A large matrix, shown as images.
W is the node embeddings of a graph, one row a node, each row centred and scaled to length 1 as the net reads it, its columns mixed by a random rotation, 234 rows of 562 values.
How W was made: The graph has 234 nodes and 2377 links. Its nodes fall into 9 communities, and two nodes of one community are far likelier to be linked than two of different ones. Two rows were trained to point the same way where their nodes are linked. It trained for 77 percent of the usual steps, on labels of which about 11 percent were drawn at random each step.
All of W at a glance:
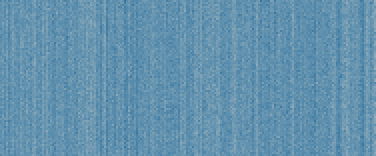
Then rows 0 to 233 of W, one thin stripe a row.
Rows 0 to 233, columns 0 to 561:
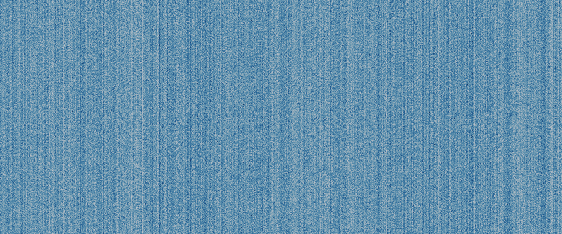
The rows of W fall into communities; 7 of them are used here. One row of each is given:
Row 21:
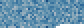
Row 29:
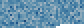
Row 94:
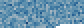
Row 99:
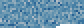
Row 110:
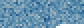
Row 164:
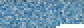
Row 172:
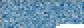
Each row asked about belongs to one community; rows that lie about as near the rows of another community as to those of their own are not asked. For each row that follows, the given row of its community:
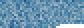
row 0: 172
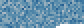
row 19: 164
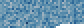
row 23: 94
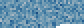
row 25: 21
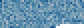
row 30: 172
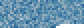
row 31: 94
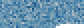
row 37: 172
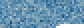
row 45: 21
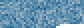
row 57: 164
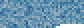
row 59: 110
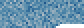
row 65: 110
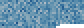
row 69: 29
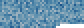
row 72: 21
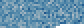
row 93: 110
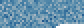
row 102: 99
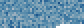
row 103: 21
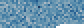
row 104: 29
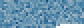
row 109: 21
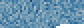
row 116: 29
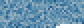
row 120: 21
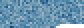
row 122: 172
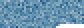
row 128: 172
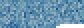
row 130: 164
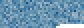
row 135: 172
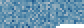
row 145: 29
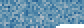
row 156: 99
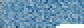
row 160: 21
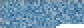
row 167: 164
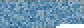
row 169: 164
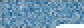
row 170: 110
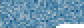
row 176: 99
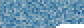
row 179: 99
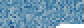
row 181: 21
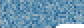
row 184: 172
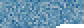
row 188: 29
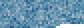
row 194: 99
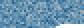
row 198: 29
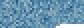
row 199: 29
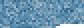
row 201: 29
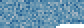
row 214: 172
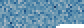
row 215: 110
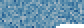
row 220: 172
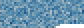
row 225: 94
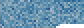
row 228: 29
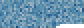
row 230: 21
